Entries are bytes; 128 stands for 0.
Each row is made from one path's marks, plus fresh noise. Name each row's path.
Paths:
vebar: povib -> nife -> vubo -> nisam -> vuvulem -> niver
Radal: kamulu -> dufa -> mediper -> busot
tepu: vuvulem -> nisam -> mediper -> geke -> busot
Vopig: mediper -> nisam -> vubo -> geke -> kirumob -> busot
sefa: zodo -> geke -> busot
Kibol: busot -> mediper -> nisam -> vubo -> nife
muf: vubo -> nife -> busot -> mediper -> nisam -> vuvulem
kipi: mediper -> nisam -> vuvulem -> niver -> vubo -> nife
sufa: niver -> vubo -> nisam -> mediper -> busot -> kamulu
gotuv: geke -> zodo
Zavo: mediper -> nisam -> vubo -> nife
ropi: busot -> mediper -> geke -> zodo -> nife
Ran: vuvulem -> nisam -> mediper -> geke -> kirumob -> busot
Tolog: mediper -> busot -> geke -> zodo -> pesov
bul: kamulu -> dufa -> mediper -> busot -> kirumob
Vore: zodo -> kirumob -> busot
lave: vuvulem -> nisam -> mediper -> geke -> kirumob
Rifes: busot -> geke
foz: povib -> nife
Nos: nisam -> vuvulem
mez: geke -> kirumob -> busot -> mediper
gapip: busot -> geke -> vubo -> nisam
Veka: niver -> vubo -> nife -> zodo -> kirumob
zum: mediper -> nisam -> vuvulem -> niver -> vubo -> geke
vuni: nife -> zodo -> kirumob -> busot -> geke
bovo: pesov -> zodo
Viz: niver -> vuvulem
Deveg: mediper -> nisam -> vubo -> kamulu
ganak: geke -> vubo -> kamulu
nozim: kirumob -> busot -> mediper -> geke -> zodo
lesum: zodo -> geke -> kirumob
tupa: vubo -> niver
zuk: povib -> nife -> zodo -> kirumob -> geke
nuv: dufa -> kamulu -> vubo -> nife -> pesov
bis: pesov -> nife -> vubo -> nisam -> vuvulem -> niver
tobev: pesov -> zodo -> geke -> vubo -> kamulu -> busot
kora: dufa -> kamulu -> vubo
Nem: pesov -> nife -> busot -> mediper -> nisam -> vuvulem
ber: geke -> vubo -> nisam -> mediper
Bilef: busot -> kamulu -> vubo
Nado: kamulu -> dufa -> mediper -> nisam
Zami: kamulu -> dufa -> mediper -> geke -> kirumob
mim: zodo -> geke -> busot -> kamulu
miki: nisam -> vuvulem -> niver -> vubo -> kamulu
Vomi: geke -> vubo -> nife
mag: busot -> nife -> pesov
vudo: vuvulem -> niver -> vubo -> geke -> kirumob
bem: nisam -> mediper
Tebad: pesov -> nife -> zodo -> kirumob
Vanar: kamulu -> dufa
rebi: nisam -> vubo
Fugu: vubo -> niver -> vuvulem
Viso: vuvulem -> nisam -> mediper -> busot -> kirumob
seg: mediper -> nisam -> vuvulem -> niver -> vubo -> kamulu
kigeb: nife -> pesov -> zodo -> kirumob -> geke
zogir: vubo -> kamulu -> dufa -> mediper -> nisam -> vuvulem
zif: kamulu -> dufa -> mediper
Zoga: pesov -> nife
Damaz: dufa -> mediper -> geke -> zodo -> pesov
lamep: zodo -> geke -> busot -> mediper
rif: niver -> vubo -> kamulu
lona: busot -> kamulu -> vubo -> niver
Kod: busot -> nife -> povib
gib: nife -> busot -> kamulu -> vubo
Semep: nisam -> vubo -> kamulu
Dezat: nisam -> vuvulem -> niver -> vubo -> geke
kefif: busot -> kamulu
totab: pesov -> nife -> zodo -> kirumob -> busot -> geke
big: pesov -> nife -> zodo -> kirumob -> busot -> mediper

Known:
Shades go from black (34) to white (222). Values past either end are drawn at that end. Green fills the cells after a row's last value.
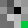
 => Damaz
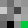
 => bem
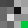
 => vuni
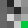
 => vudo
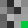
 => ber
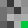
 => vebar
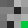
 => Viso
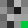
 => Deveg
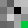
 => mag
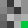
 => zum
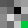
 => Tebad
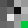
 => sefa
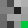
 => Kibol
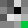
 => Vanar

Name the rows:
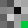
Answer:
ropi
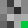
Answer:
seg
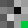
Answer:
lamep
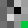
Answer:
gib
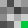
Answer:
Viz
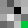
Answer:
Zoga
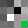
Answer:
mim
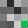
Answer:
Fugu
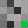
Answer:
Zavo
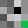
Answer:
zif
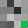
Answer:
bis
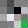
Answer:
bovo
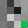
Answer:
Veka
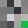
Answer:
miki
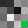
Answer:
lesum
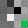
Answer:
tobev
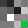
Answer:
gotuv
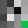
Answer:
Rifes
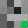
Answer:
sufa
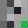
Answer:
muf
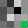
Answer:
Bilef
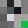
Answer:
rif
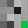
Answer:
Nem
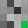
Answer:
kipi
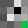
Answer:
kefif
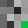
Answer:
Ran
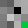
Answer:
big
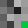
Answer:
Vopig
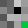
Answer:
bul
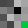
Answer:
mez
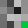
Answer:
zogir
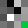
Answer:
ganak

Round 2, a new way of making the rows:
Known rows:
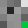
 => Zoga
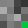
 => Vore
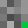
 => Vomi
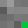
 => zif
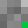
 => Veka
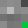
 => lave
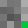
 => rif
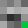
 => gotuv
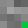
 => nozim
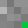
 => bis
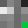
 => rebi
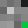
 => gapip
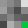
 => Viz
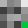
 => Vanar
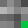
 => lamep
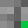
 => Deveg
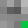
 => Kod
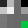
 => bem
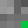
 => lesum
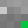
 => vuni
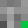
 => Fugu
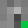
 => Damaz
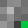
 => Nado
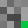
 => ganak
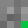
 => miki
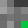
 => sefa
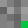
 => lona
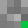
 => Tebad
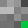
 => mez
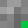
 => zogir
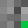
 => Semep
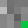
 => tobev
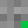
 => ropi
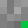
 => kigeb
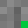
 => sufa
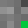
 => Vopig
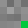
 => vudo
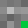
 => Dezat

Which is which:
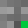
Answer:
Zavo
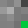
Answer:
Ran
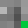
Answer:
mim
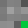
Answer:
Kibol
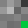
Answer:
Viso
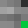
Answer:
tepu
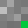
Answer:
big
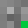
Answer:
seg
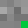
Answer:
vebar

